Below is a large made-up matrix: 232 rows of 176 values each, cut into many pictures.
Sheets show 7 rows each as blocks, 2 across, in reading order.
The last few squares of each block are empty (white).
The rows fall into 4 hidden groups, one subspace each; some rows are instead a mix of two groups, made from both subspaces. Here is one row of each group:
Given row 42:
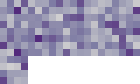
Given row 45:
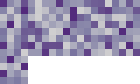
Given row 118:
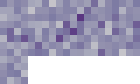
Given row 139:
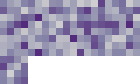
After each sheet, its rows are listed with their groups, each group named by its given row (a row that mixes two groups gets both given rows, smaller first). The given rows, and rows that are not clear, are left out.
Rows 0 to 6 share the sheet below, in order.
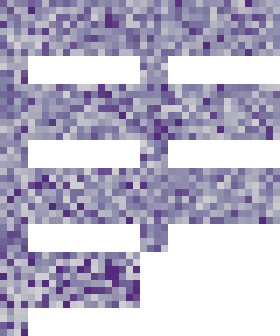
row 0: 118
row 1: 45
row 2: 139
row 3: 42
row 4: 45
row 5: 118
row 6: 118
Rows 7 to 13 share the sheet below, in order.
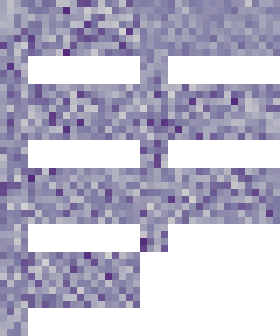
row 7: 139
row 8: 45
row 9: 45
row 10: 118
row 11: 118
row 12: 45 and 118
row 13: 45
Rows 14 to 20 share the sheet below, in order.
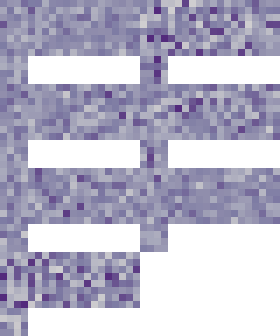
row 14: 118
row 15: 118
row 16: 139
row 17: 42 and 139
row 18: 45
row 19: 42
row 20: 42 and 118
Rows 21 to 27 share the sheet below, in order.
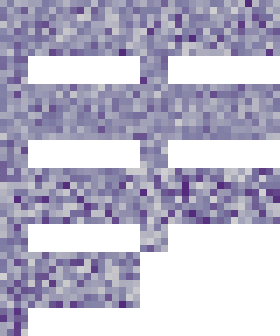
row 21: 118
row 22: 42 and 45
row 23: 42
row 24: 42
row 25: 118
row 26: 42
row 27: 118
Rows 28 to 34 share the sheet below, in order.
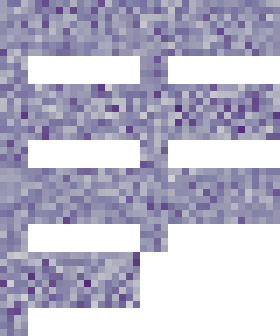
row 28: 42
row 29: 118
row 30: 45
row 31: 42
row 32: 139
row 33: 118
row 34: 42
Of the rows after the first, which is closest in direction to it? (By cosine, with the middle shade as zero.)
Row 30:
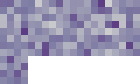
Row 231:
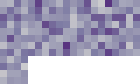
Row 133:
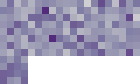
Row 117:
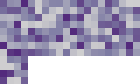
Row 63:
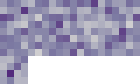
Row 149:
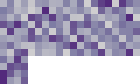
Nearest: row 133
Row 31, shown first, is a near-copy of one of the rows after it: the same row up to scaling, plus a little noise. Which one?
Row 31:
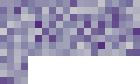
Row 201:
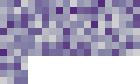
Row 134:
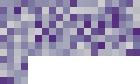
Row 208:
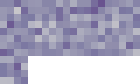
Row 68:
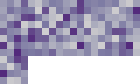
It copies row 134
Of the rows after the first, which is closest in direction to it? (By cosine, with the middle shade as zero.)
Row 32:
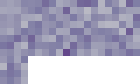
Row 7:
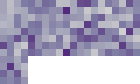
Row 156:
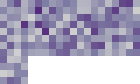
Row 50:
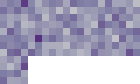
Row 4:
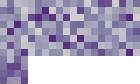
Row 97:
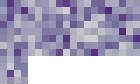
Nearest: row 7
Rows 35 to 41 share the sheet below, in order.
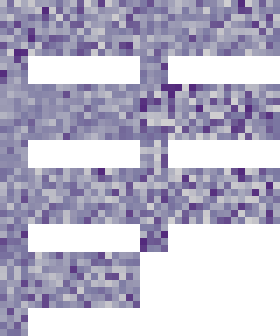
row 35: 42 and 45
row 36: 45 and 139
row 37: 139
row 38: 118
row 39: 45
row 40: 45
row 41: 45
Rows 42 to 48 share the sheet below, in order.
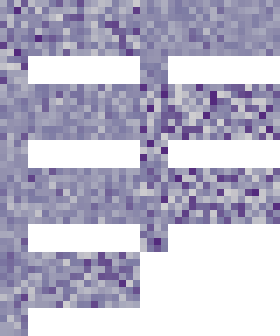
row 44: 42
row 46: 118
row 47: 45
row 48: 139
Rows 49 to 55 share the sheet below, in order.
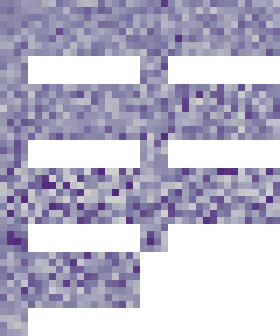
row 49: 139
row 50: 42
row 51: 118
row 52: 42
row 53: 45
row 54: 139
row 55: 45
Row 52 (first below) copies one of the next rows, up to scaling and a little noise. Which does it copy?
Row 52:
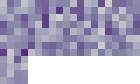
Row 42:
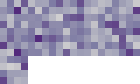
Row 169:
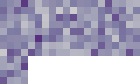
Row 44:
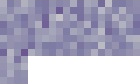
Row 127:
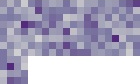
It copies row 44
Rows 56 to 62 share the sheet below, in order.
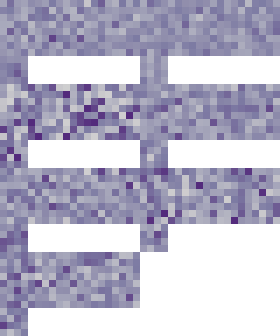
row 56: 45
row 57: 42
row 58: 139
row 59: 139
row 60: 45
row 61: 42
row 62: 42
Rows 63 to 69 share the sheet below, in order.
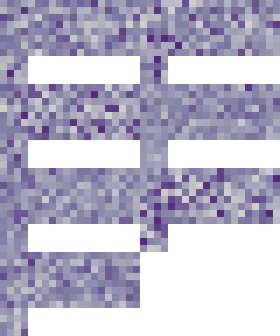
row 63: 139
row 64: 118
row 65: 45
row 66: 45
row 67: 42 and 118
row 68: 42
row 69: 118
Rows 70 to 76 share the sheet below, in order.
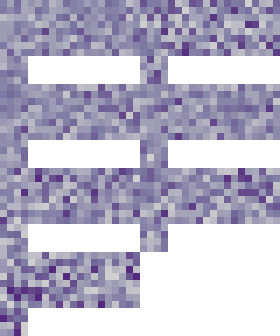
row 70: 118
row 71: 45
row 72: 139
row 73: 139
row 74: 42
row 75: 139
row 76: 118
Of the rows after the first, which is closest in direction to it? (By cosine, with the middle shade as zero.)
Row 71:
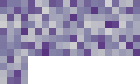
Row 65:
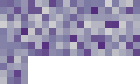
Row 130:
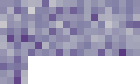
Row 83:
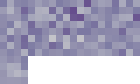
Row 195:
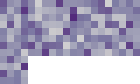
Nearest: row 65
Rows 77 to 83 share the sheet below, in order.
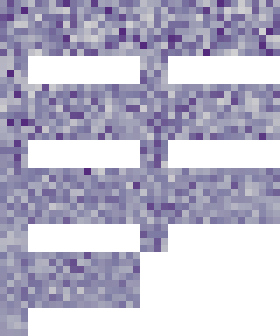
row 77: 139
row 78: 42 and 139
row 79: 118
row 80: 118
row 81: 45
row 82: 118
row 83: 45
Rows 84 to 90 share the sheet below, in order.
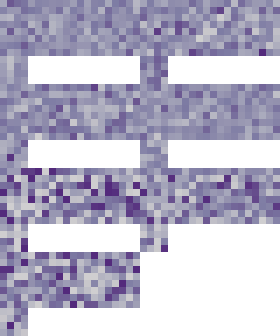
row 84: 42
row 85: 118
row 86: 139
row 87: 42
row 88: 118
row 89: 118
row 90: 139
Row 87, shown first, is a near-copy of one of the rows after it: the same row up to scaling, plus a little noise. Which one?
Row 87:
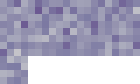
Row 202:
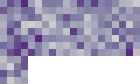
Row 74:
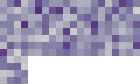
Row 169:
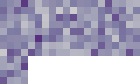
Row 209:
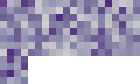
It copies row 74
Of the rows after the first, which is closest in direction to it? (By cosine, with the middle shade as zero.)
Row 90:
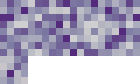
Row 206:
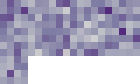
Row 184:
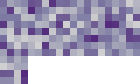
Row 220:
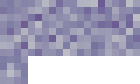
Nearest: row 206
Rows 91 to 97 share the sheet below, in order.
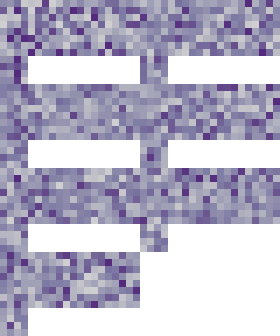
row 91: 118
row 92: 45 and 118
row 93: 42
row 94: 139
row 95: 42
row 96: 42
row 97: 139
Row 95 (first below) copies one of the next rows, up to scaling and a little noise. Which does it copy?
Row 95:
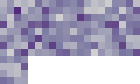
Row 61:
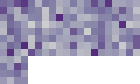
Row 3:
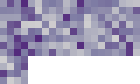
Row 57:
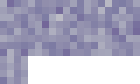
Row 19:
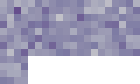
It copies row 19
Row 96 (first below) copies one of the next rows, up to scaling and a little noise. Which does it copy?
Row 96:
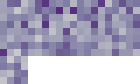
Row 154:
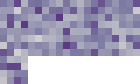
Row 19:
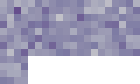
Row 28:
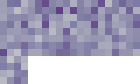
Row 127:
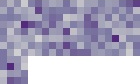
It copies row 28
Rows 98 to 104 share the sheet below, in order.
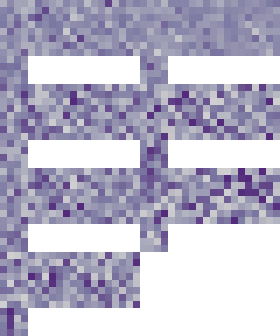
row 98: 45
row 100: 45
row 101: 45
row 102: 45
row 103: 139
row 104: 42
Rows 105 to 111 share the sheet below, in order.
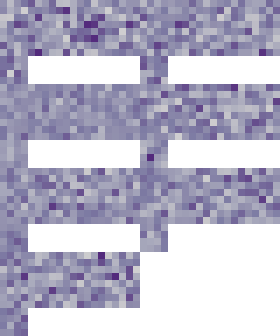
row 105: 139
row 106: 118
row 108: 139
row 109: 45
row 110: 139
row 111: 45 and 139
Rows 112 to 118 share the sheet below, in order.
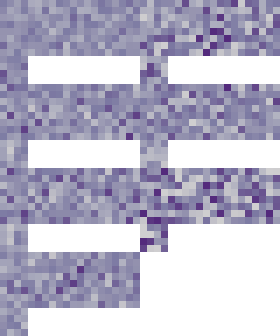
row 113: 118 and 139
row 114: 42
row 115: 45
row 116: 42
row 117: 42 and 118
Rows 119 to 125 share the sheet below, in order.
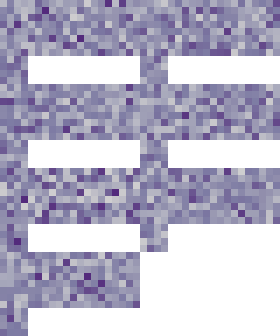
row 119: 45
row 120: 42
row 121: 118
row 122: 118
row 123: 45
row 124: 42 and 45
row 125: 42 and 139
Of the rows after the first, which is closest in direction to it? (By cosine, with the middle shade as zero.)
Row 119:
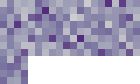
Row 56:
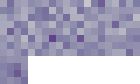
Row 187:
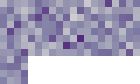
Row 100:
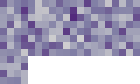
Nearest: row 187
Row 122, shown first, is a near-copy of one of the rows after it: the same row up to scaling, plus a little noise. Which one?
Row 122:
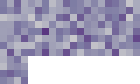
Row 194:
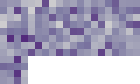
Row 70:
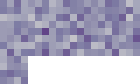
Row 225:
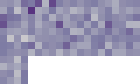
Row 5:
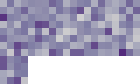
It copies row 70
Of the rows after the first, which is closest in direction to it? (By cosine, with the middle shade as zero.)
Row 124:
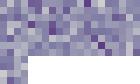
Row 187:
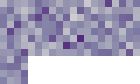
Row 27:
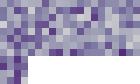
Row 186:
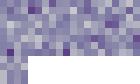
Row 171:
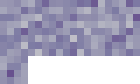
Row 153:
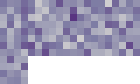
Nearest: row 186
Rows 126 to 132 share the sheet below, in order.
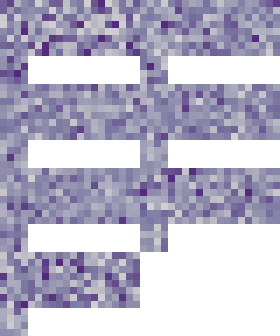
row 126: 45
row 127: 42
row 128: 139
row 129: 42
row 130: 118
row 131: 118
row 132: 42
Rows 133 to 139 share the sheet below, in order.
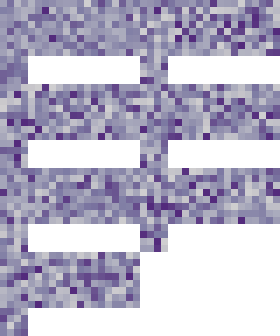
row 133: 45
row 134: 42
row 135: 118
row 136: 42 and 139
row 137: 118
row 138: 118
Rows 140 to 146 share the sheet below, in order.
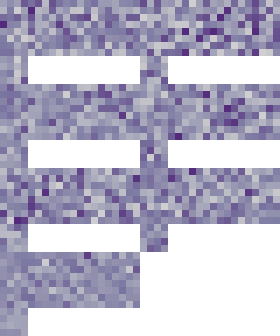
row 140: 118
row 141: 118
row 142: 139
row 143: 139
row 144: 42
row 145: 45 and 118
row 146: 45
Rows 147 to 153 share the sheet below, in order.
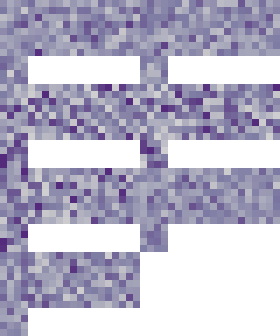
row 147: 139
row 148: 118 and 139
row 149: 45
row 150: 42
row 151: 42 and 45
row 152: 45 and 118
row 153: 45
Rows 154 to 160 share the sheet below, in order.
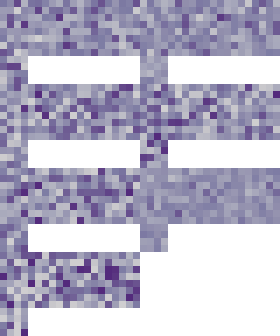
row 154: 42
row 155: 42
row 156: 42
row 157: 42
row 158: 139
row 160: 118
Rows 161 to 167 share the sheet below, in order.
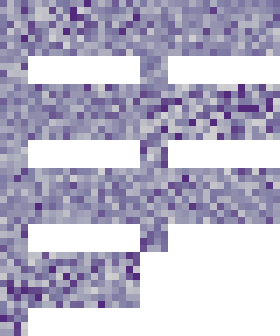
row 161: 45
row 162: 42 and 45
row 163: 45
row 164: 139
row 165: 42
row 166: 45
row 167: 118
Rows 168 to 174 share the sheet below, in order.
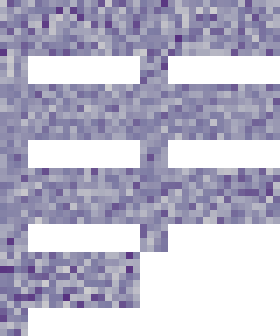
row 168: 42
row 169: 42
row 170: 45
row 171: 139
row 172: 139
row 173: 139
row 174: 118
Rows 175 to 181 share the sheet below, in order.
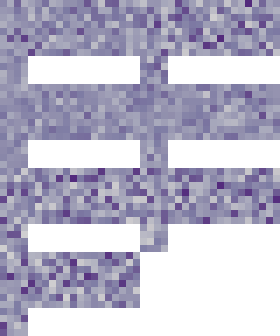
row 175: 45 and 118
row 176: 45
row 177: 42
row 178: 139
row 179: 42
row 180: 42
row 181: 45
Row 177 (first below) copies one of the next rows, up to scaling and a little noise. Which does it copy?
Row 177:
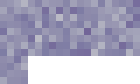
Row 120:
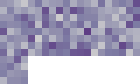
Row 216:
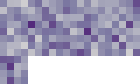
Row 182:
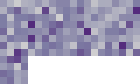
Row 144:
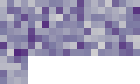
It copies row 120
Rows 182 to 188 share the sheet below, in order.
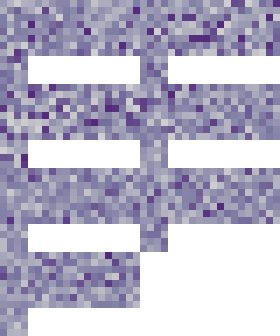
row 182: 42
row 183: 45 and 118
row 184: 118
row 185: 118
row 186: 45 and 118
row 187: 45
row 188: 45
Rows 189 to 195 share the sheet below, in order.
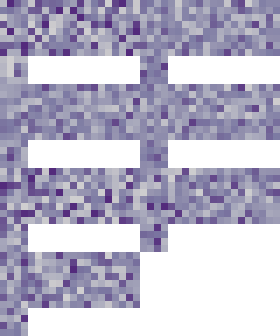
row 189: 42
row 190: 45
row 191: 139
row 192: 45
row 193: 118
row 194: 118
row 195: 45
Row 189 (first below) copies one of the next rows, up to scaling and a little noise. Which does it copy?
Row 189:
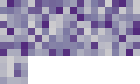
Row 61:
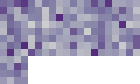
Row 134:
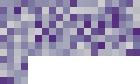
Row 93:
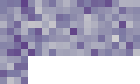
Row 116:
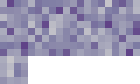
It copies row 116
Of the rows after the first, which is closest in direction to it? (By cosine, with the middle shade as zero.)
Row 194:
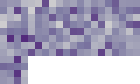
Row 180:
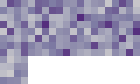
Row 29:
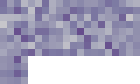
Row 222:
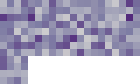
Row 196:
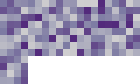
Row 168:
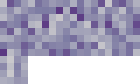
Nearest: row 29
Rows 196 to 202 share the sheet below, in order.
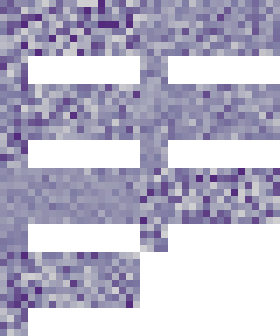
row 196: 139
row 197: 118
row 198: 42
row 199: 139
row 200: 45
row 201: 42
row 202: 42
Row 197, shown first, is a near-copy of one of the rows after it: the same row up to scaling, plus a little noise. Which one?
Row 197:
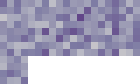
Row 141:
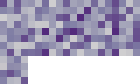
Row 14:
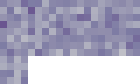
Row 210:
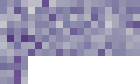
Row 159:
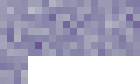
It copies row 141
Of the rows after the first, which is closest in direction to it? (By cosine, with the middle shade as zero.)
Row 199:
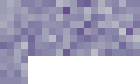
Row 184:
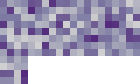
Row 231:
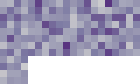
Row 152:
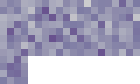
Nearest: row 231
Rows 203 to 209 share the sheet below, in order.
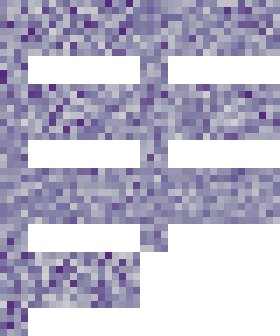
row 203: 45
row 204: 139
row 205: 45 and 118
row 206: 139
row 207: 139
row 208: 42
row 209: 42
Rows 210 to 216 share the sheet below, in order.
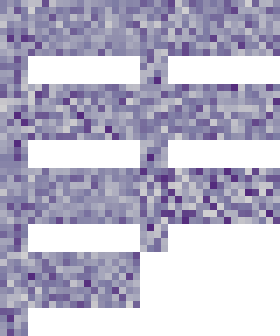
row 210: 118
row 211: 45
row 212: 118
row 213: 139
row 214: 118
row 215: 45
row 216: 42
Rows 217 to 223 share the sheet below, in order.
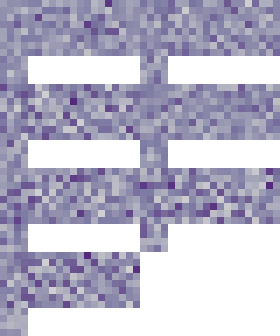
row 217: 45 and 139
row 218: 45
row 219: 45
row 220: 139
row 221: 42
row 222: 118
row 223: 45
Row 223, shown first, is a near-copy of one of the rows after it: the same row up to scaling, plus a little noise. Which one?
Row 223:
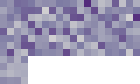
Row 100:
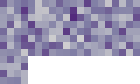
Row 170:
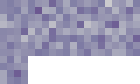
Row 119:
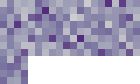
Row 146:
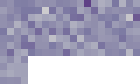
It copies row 146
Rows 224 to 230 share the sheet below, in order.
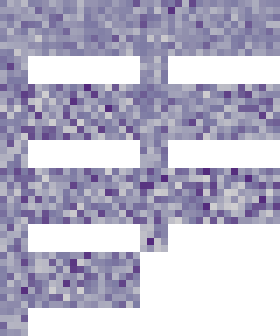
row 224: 42
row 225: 118
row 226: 45
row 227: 139
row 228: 45
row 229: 139
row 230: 45
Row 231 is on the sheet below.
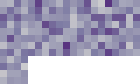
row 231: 45
